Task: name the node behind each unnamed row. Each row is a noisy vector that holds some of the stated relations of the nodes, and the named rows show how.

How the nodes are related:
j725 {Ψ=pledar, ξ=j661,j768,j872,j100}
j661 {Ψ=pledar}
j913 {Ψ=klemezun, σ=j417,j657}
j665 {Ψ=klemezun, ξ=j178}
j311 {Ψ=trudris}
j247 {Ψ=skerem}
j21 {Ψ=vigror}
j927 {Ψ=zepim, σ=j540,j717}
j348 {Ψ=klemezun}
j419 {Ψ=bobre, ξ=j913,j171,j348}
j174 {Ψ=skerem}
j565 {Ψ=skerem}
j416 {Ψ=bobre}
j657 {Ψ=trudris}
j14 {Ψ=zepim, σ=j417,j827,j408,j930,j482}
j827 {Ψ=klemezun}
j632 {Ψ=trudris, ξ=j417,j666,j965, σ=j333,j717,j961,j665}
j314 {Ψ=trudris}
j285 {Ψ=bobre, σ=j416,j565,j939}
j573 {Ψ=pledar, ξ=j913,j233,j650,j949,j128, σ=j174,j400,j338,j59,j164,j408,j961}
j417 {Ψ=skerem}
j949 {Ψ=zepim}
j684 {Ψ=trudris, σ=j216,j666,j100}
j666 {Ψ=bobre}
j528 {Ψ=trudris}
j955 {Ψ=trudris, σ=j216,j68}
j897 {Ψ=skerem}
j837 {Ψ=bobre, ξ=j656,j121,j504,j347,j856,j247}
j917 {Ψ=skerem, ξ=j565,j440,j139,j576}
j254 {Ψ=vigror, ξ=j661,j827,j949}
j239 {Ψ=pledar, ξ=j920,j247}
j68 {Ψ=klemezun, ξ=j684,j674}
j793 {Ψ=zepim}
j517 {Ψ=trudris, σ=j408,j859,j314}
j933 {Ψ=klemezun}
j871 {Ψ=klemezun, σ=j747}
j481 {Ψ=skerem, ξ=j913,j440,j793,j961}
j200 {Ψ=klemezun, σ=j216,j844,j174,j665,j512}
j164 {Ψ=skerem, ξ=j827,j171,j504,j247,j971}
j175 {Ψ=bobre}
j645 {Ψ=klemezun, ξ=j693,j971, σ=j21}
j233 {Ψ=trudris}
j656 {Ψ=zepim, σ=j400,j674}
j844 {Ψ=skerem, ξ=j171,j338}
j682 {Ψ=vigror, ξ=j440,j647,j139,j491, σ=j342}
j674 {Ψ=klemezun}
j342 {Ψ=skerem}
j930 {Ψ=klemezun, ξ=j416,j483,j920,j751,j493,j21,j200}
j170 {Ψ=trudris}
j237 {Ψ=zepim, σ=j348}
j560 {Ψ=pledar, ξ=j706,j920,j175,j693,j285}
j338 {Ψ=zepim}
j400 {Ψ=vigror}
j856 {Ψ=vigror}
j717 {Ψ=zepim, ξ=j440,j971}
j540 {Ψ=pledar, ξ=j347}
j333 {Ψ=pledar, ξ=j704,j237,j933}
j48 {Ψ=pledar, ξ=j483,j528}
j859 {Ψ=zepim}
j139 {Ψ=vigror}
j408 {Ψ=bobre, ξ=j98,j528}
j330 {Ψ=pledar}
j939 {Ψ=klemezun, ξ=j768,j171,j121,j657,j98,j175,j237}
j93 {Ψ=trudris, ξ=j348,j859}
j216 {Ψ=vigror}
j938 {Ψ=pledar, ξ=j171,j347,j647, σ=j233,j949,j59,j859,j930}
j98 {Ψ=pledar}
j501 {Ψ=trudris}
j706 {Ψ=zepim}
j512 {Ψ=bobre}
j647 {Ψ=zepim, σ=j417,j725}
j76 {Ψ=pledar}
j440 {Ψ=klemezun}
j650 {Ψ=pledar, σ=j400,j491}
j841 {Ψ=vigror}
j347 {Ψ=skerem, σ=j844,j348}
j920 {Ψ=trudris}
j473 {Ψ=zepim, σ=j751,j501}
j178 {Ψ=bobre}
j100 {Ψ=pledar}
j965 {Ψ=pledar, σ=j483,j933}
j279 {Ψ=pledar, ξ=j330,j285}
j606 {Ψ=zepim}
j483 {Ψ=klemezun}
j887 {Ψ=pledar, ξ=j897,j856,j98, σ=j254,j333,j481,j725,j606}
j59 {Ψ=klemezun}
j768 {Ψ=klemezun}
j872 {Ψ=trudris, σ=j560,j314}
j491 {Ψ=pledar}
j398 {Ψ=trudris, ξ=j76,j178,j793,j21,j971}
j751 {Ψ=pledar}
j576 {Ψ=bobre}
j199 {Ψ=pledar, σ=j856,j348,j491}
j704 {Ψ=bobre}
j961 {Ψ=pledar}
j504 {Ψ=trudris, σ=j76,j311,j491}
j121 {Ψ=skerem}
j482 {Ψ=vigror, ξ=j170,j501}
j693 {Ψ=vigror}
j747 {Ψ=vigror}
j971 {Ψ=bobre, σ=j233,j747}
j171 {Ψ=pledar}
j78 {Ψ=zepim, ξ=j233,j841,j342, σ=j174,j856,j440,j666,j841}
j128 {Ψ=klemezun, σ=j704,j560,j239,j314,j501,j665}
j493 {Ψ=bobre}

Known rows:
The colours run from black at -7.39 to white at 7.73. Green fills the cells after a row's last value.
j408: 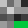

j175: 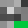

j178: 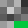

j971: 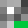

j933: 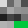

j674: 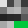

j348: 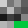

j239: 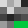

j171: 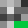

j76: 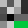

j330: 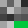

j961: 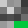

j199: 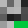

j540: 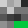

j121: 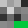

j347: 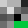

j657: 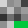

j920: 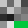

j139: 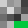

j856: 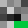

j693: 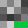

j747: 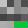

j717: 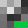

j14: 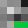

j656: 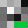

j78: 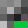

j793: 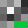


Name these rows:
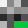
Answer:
j939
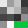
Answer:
j504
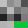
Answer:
j768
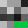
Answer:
j704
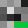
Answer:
j237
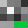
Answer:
j859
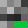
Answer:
j512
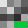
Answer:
j440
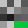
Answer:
j483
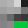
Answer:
j887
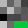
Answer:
j342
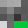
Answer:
j254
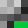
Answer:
j481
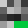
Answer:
j400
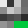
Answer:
j930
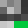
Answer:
j650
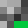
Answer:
j419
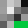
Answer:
j647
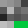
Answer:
j661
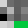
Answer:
j233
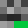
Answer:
j666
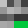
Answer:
j482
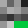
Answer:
j965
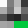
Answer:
j632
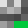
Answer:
j645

